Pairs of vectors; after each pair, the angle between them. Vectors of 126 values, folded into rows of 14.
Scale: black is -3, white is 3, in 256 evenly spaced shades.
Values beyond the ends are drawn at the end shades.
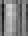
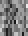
partly opposed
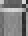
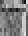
nearly opposite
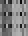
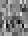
partly opposed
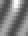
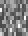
orthogonal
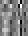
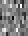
partly aligned
